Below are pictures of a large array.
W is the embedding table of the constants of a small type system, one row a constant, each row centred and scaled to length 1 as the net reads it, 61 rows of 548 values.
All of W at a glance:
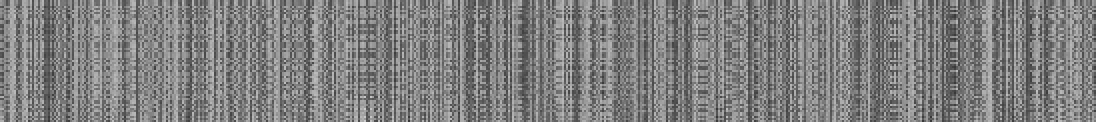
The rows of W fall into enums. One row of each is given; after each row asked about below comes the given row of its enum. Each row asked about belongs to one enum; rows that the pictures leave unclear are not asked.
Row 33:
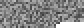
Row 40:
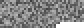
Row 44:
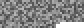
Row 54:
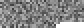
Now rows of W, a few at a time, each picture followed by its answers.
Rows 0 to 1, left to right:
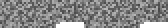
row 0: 44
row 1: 44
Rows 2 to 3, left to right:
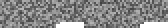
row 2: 44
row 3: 40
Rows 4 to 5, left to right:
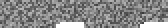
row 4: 44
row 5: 33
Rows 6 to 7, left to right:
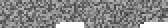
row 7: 33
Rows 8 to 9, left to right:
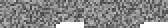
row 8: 33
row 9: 40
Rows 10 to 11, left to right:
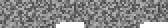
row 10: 44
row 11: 44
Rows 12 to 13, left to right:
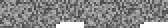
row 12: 40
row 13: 40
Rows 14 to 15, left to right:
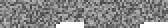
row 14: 33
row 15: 40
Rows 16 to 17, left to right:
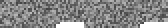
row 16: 40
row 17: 33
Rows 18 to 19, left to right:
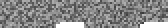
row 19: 33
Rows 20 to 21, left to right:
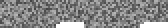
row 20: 40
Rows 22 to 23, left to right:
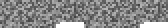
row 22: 44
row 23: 44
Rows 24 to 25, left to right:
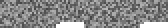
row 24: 40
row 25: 44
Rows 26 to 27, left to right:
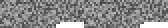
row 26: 40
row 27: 40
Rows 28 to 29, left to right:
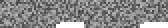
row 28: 40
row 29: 44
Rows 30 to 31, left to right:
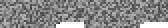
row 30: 33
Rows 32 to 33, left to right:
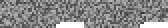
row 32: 40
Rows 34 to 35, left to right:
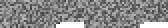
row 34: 33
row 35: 44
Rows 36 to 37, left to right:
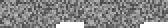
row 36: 40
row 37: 40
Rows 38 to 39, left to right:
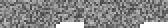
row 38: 33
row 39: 40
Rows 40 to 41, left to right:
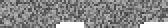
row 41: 33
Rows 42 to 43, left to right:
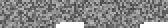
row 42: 44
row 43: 40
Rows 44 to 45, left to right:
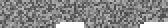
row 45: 33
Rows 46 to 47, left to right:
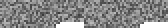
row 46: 33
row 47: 40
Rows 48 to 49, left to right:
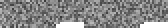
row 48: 54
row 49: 40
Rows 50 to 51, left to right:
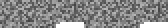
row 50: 44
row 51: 44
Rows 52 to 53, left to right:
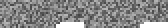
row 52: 33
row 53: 44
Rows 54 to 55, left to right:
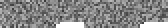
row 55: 33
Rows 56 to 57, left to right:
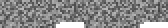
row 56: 44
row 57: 44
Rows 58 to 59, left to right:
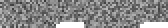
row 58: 54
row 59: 44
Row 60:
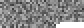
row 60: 54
